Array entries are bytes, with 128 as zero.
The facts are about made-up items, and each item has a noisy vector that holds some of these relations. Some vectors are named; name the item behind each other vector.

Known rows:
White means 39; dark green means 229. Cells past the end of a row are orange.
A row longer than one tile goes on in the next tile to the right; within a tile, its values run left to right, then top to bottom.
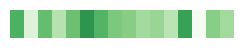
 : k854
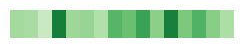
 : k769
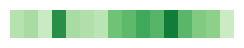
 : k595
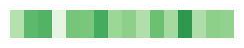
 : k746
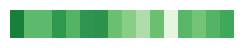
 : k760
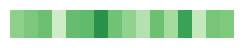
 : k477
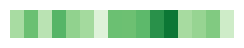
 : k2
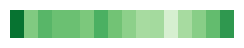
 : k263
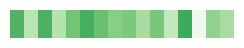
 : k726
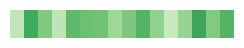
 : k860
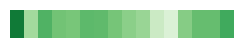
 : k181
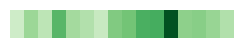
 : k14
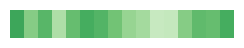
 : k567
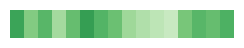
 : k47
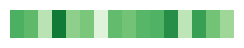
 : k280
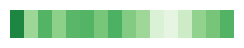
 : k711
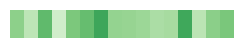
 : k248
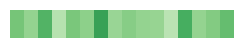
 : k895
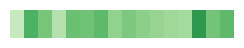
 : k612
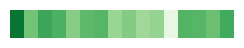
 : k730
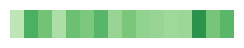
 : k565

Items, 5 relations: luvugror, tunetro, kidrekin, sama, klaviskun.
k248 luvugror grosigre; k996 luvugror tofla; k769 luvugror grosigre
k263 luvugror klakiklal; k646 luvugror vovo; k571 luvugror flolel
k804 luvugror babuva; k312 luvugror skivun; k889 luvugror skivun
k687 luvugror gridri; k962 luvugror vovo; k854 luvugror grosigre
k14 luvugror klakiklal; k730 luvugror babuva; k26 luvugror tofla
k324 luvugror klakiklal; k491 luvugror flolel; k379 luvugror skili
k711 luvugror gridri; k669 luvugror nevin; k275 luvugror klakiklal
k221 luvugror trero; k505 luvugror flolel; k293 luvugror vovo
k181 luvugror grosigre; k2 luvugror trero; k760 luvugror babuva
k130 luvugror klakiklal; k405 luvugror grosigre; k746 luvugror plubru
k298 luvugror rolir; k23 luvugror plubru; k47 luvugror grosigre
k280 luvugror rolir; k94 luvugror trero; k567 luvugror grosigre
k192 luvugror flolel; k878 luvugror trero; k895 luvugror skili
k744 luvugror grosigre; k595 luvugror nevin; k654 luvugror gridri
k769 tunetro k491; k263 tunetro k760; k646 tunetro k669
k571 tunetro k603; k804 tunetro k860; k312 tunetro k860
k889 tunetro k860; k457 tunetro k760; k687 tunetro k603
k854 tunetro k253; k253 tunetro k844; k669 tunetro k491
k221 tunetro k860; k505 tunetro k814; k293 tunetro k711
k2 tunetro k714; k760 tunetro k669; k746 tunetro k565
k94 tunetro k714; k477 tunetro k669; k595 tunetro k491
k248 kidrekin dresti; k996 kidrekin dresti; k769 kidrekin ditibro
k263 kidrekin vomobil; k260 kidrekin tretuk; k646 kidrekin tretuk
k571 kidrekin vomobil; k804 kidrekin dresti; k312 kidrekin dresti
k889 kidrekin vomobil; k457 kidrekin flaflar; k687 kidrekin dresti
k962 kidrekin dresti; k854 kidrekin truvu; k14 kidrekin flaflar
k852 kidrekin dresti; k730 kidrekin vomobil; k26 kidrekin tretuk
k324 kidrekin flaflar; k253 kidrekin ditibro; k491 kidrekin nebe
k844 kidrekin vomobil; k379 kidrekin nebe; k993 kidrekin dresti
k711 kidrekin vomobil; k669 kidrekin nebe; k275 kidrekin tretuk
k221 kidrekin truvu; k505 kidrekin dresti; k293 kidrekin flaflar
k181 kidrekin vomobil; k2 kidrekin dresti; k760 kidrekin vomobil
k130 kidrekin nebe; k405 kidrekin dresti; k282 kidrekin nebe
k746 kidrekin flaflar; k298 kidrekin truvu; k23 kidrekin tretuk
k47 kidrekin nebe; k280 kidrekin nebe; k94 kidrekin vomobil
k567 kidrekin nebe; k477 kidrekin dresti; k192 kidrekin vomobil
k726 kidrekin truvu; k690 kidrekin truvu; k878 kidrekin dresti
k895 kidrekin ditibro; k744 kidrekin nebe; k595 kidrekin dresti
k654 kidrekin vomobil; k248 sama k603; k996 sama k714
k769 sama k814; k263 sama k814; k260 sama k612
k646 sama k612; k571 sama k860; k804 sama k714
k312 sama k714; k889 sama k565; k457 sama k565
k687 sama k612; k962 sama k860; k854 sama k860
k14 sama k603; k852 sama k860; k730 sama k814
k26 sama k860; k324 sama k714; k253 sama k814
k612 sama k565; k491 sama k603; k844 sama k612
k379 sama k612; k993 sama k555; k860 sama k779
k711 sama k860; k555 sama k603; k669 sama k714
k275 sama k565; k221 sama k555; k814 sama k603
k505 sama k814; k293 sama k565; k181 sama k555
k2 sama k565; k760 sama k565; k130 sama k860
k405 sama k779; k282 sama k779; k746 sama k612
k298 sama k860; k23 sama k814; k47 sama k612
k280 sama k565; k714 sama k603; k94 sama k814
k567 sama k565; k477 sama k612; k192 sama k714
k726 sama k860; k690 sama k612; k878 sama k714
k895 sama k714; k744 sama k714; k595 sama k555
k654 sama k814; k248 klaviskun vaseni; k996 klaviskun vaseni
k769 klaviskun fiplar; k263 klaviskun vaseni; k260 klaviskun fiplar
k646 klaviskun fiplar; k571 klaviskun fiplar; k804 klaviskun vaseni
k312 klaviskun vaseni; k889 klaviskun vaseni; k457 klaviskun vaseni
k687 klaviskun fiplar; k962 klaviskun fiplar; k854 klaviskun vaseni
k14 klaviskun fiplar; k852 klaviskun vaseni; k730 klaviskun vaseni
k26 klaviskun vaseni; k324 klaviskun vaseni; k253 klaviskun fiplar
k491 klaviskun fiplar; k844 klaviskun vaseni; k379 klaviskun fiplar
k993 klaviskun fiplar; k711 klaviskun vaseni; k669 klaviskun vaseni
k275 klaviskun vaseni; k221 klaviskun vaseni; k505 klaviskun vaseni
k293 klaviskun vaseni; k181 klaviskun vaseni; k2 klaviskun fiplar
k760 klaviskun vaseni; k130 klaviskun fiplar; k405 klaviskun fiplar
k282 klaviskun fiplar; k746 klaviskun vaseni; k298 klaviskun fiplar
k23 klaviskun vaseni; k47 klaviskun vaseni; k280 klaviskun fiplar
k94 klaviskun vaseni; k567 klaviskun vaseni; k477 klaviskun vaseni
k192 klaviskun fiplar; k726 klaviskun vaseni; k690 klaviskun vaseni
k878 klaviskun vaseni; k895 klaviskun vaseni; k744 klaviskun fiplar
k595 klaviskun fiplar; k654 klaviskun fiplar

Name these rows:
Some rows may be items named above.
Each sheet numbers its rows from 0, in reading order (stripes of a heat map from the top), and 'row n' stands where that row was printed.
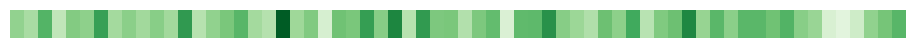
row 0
k996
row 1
k744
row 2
k457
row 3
k711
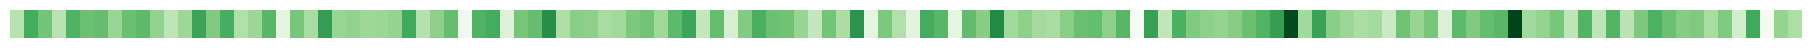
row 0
k860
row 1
k324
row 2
k26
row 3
k690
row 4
k275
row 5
k646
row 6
k687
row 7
k726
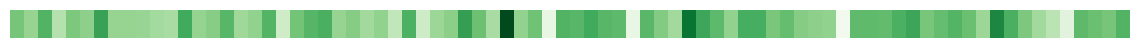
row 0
k895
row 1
k852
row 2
k571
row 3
k889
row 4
k669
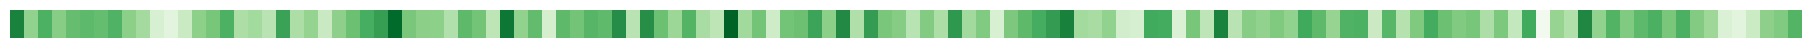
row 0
k711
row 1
k993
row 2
k379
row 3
k744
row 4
k962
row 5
k23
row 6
k726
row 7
k711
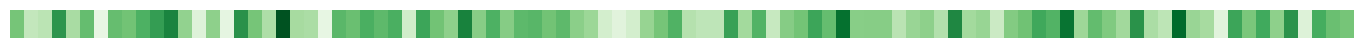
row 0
k298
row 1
k192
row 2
k711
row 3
k405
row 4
k253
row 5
k654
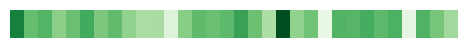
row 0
k844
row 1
k571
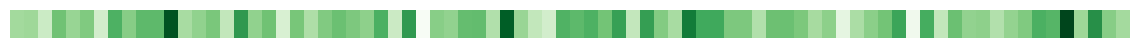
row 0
k687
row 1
k221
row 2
k491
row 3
k94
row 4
k260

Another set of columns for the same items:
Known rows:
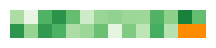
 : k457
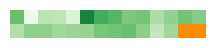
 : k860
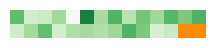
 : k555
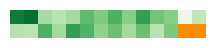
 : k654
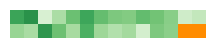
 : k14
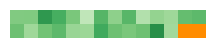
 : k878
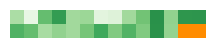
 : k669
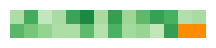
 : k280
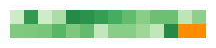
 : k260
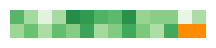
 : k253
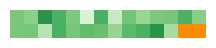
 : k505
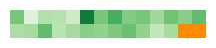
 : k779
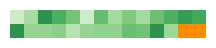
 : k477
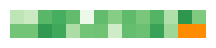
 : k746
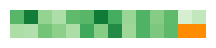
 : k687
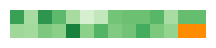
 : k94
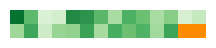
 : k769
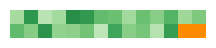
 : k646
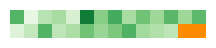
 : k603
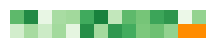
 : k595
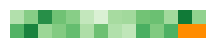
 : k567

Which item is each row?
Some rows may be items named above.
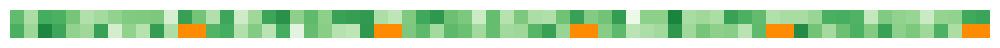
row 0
k324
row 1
k379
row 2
k248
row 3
k491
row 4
k726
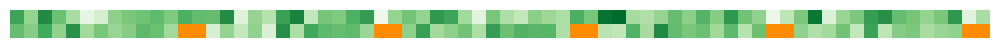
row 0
k263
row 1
k595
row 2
k221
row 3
k654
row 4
k993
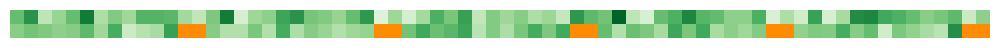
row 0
k744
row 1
k993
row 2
k275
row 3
k962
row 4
k260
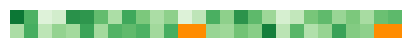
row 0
k769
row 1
k730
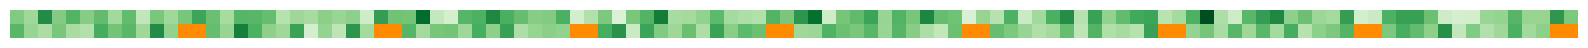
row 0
k996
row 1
k324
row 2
k962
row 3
k895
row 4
k192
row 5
k280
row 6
k405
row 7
k181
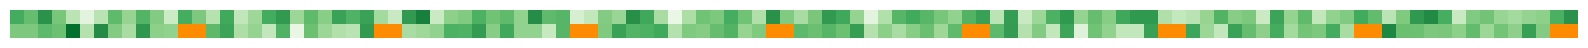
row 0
k711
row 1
k379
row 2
k571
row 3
k889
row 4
k844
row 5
k379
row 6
k852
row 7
k690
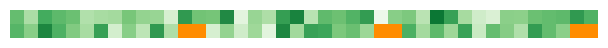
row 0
k324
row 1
k595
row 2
k760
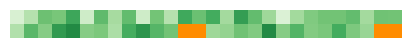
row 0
k23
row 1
k94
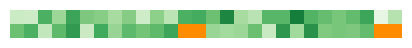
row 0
k26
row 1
k2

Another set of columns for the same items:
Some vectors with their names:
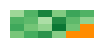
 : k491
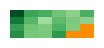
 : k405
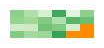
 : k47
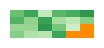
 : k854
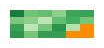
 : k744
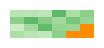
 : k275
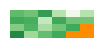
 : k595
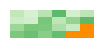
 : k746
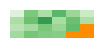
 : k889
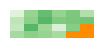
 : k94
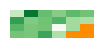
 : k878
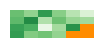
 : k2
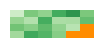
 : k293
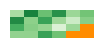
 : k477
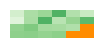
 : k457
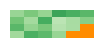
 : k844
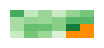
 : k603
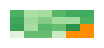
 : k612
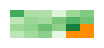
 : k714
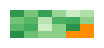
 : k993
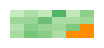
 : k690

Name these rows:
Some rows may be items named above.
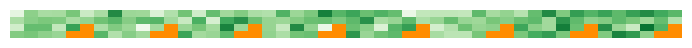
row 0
k221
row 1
k996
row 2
k14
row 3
k324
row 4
k687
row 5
k275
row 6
k491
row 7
k379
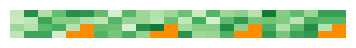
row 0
k895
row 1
k646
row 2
k14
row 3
k744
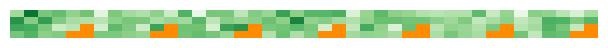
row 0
k852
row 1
k221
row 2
k260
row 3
k711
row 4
k94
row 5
k690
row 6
k669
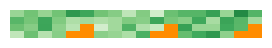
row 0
k26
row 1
k181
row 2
k192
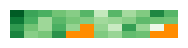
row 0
k405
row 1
k324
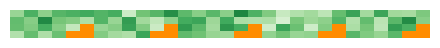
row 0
k711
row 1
k854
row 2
k298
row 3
k23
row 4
k654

